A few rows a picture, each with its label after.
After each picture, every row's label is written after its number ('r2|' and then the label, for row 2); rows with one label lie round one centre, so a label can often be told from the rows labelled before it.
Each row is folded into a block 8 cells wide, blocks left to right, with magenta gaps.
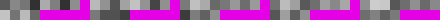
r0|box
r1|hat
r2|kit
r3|kit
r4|kit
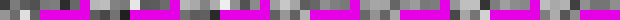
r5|box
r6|hat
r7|hat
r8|kit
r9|kit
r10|kit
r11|kit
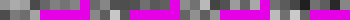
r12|kit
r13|box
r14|kit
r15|box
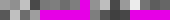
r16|kit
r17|hat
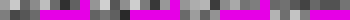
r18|hat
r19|hat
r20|kit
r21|box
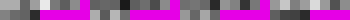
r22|hat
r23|box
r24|box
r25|hat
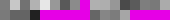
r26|hat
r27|kit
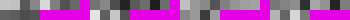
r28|hat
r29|box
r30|kit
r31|box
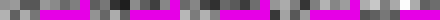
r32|box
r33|box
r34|box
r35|kit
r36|hat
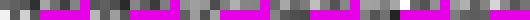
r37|box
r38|box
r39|kit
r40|hat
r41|hat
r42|hat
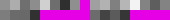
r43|hat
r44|hat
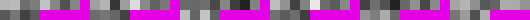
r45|hat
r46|hat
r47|box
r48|hat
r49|box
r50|kit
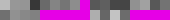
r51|kit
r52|box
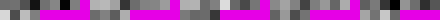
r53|box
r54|kit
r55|hat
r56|kit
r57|box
